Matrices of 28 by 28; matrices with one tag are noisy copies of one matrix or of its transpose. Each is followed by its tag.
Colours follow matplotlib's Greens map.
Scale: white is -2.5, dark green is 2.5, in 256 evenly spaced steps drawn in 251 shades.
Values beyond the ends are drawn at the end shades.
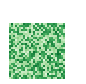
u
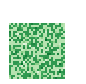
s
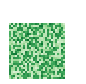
s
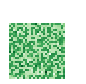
s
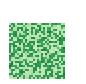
s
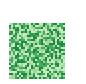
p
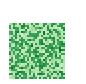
p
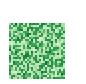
s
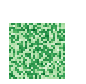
p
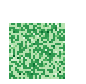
p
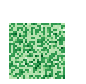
s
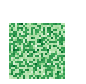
s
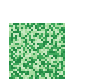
u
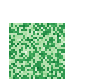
u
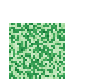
p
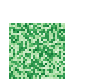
p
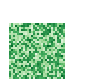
u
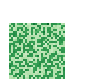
s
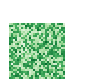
u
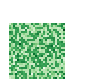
p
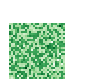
p
